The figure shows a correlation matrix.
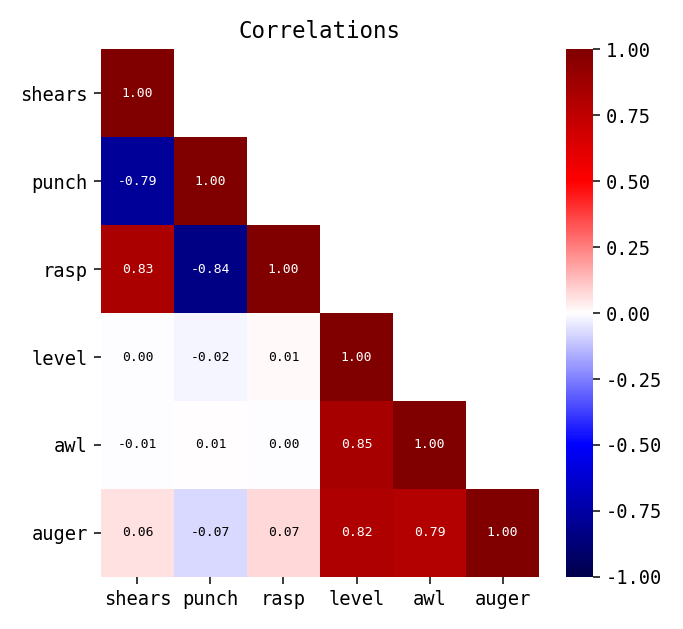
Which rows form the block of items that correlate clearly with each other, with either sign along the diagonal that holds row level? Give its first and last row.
level to auger
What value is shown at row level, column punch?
-0.02
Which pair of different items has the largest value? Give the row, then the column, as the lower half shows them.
awl, level
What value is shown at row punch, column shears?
-0.79
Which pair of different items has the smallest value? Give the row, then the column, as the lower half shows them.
rasp, punch
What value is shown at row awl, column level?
0.85
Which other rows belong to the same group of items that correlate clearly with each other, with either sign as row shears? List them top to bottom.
punch, rasp
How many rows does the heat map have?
6
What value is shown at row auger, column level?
0.82
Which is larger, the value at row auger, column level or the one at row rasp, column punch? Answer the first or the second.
the first
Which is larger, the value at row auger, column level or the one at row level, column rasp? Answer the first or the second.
the first
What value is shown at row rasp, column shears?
0.83
